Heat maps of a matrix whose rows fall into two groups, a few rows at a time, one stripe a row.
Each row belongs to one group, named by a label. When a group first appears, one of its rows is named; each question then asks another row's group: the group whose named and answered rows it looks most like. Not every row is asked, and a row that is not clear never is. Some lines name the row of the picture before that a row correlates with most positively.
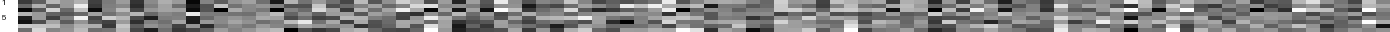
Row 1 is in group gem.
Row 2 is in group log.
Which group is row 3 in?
gem
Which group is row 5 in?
log
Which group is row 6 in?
gem
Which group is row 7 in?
log
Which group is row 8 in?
log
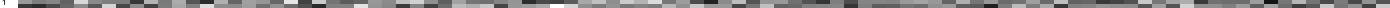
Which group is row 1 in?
log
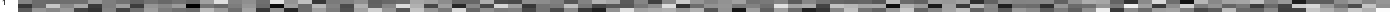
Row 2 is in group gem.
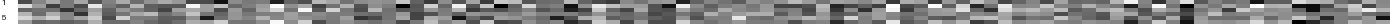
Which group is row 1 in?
gem
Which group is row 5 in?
log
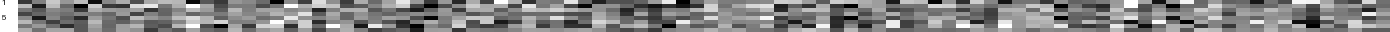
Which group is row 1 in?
gem
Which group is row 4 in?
gem
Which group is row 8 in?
log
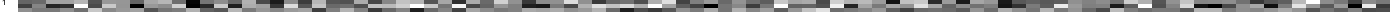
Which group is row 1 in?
gem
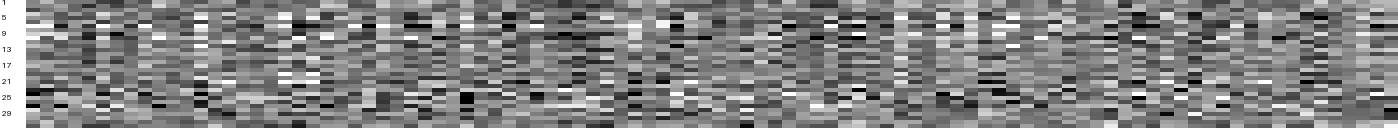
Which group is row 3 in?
gem
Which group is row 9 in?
log
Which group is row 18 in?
gem
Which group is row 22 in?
log
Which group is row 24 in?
gem
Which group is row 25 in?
log
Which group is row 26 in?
gem
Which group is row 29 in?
gem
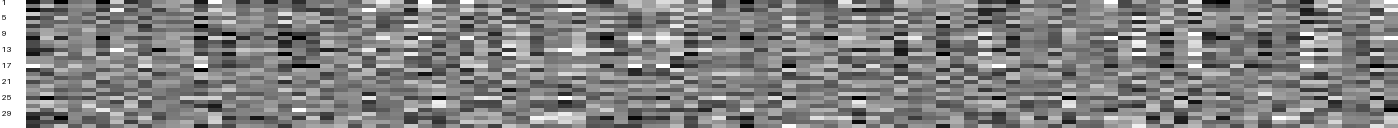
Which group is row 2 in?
log
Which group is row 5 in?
gem
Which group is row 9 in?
gem
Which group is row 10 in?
log
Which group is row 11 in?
gem
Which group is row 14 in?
gem
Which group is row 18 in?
gem
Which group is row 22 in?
log
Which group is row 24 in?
log
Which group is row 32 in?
gem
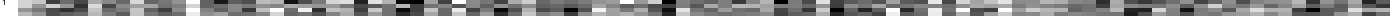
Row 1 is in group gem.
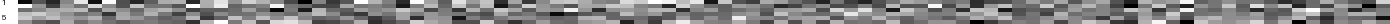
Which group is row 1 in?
log
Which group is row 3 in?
gem
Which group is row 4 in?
log
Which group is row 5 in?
log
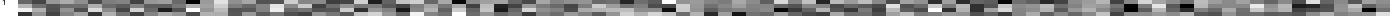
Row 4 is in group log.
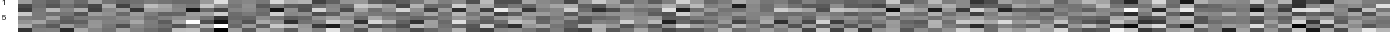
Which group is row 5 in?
gem
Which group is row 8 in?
gem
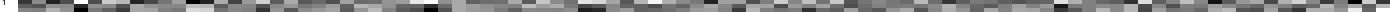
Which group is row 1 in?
log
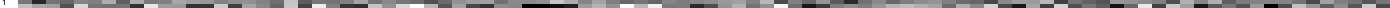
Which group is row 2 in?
log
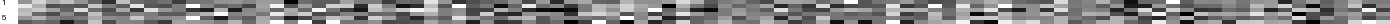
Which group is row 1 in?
log
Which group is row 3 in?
log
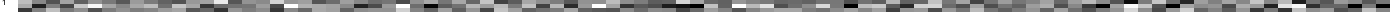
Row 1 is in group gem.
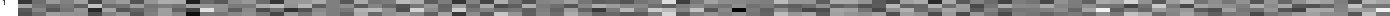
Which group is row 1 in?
gem
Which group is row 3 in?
log
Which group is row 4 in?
gem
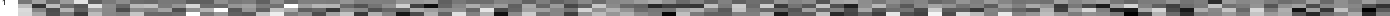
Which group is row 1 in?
log
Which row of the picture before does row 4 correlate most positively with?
2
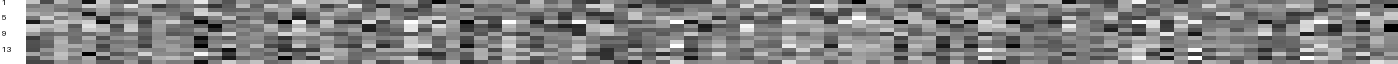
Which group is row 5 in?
log
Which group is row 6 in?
gem
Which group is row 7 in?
log
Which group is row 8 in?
log
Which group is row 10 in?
gem
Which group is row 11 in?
gem
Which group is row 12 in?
gem
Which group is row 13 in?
gem
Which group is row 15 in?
gem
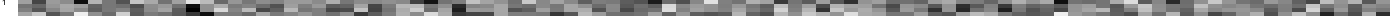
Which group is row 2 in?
gem
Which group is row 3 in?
gem
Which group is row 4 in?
log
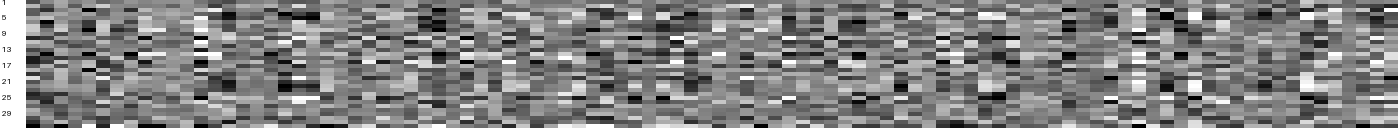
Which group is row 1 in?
gem
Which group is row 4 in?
gem
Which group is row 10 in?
gem
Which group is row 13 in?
gem
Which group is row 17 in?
log
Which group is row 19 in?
gem
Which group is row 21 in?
gem
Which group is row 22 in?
gem
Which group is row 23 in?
gem
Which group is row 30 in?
log
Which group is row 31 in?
gem
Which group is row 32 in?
log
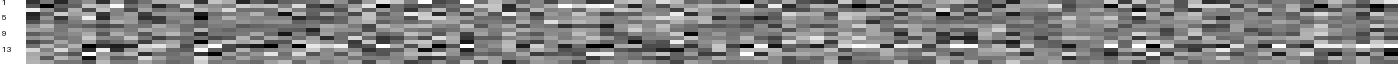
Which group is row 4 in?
gem
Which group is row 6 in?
log
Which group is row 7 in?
log
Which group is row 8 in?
gem
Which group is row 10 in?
log
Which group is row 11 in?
gem
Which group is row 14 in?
log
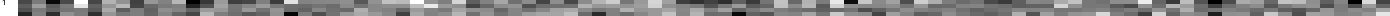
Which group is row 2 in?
log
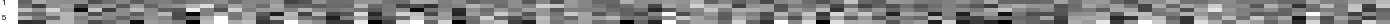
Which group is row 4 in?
gem
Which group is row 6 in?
gem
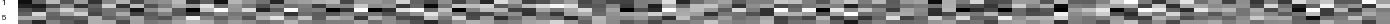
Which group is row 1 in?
gem
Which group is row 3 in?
gem
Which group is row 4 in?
log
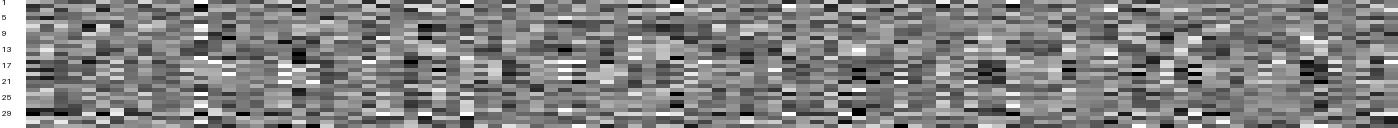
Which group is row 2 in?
gem
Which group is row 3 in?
log
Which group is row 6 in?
log
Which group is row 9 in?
log
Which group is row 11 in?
gem
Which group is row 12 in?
log
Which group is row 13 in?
log
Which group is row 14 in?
log
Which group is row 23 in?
log
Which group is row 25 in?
log
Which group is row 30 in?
log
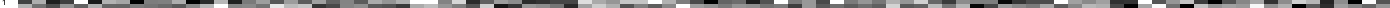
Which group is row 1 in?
log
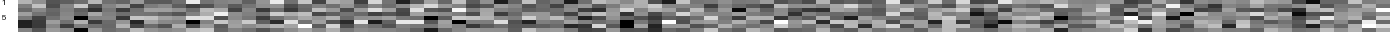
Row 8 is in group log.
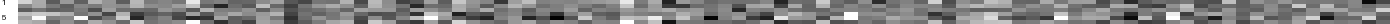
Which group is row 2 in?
gem
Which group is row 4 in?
log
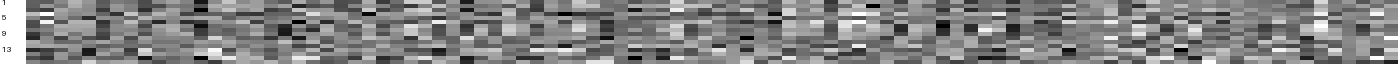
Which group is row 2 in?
log
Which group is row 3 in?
gem
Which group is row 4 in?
log
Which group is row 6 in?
log
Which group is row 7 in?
gem
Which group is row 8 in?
gem
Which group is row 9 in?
gem
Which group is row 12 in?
log
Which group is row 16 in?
log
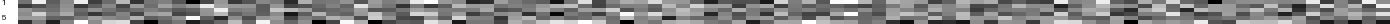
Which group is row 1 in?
log
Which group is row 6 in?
log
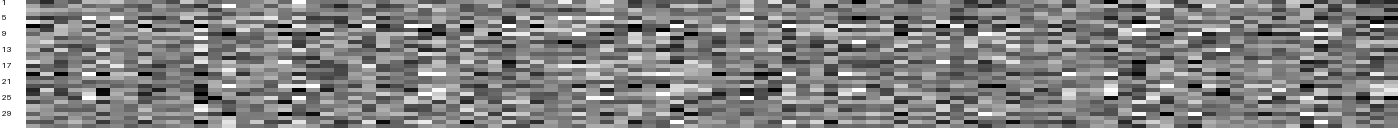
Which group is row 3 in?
log
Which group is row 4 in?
gem
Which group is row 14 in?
log
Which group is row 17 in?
log
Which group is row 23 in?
log
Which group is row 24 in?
log
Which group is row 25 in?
log
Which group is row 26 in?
gem
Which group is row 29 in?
gem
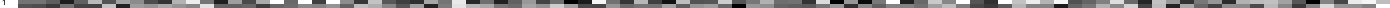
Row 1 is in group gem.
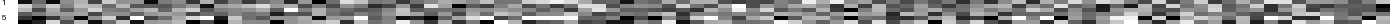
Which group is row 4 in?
gem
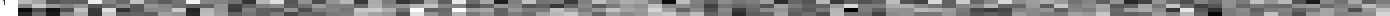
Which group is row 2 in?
log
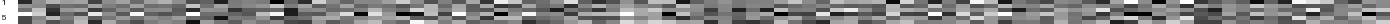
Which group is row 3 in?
log
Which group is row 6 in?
log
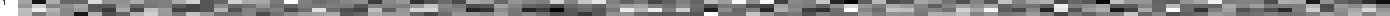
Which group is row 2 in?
log
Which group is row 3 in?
log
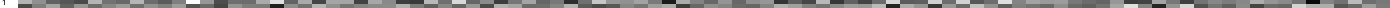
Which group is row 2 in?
gem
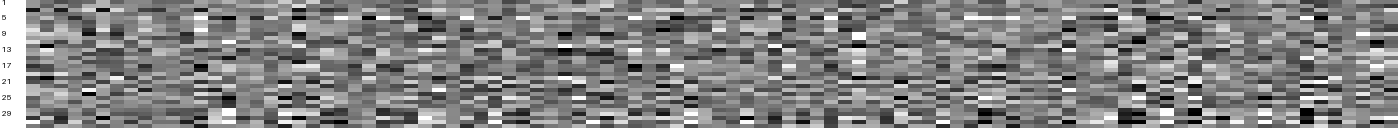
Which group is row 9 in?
log
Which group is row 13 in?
log
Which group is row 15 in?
gem
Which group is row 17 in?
gem
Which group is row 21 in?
gem
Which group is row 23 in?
log
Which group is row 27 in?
gem
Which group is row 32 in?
gem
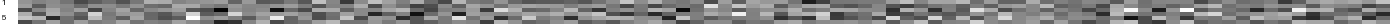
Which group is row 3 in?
gem
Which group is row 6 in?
gem
